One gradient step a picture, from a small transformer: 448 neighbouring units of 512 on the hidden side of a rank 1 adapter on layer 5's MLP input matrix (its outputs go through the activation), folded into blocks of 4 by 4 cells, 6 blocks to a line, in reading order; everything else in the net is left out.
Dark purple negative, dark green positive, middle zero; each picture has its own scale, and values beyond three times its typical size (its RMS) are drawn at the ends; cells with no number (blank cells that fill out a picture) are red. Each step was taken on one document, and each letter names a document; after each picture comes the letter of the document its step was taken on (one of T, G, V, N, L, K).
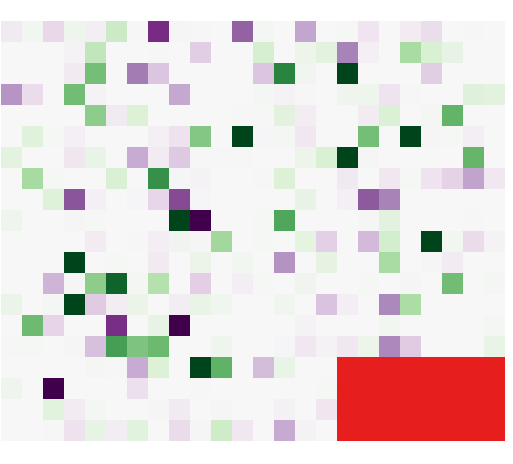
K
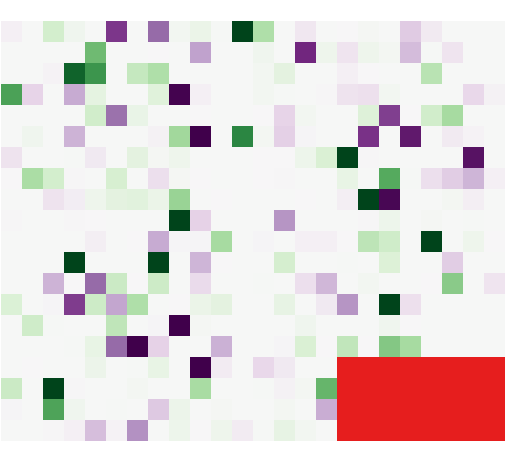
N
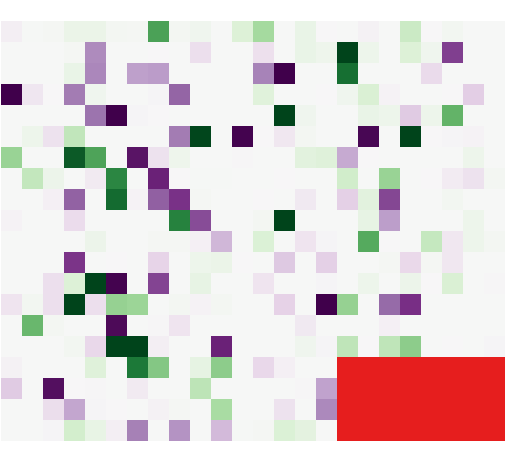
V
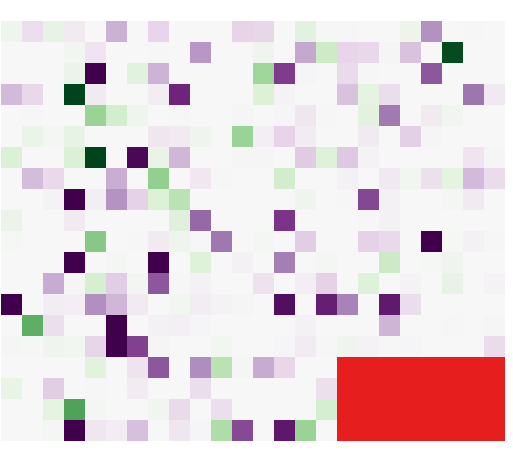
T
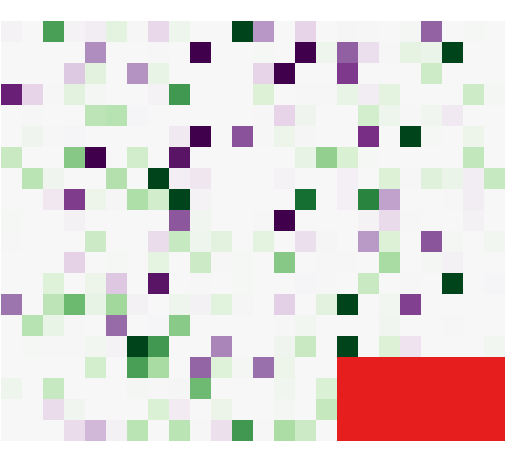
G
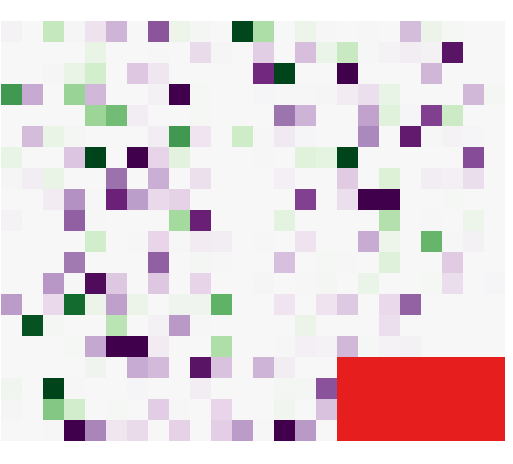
N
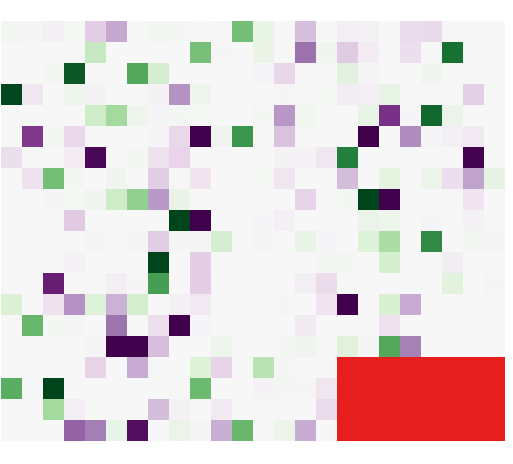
N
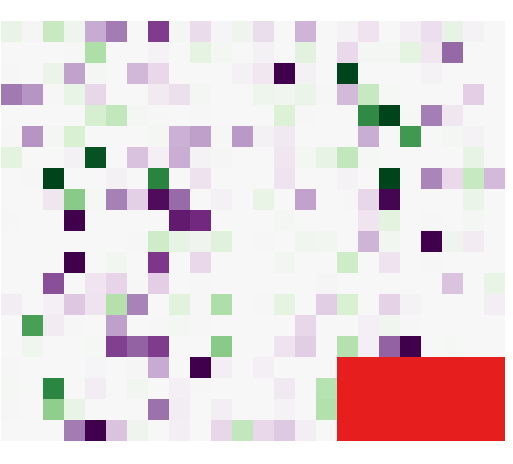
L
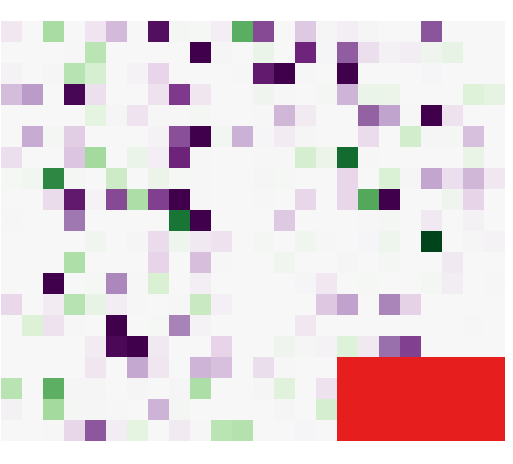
N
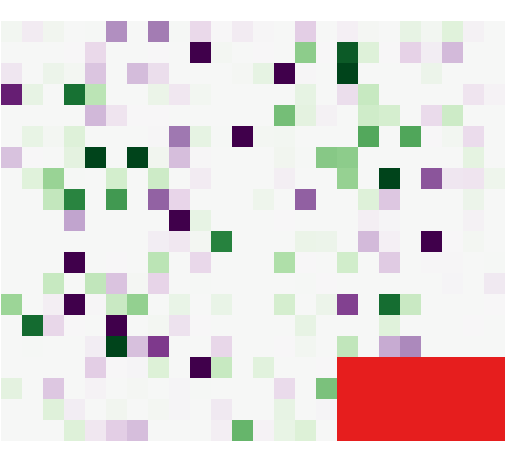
L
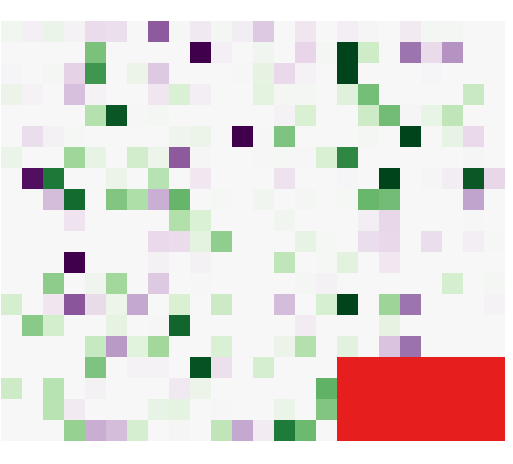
L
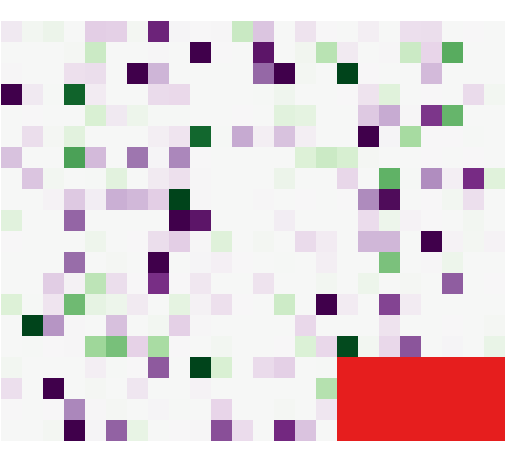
T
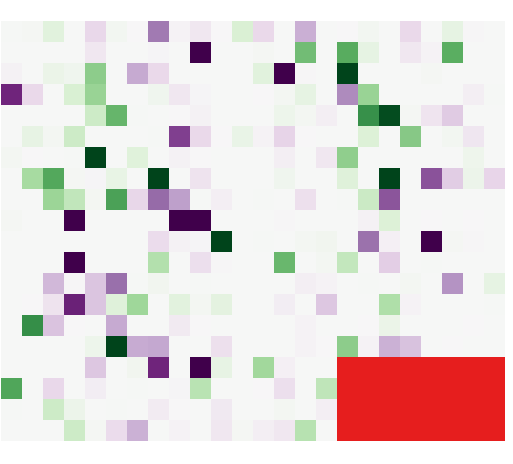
L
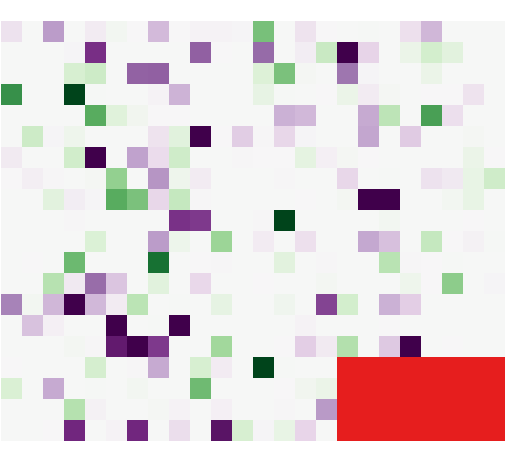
V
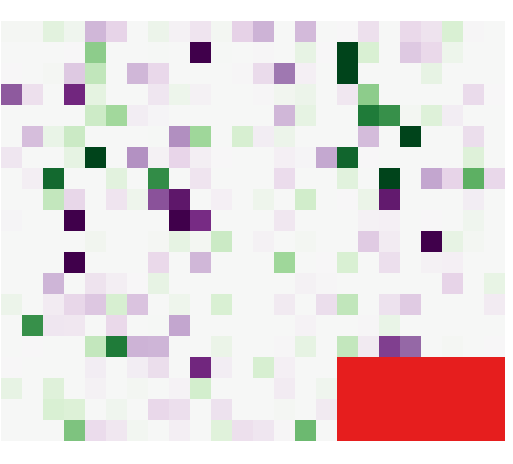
L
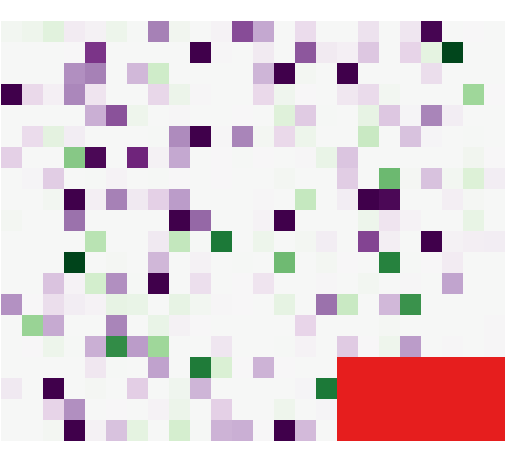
T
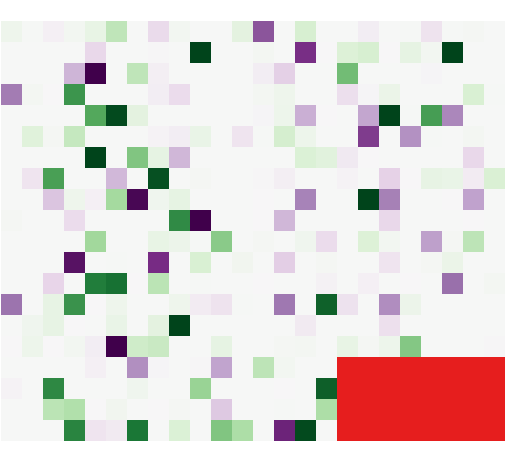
G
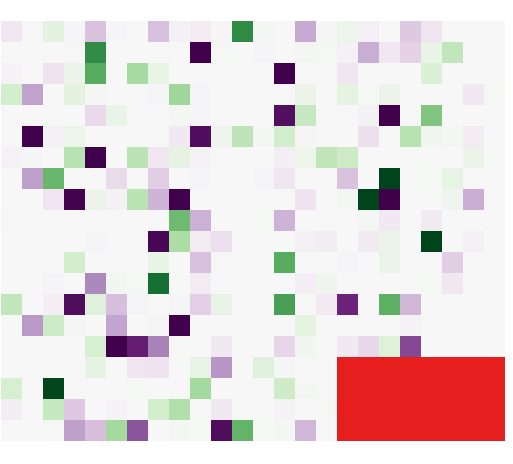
N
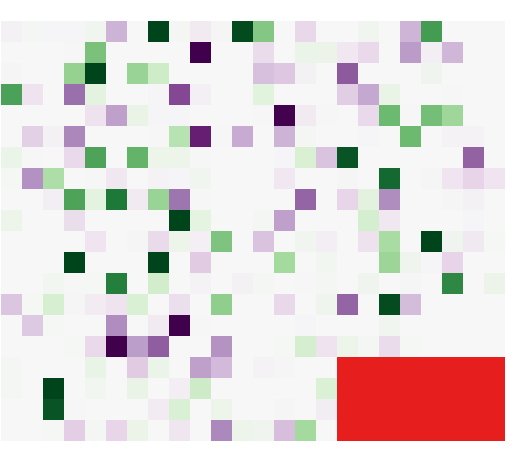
V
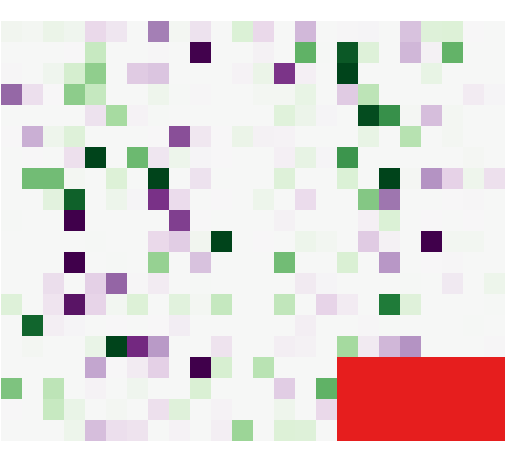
L
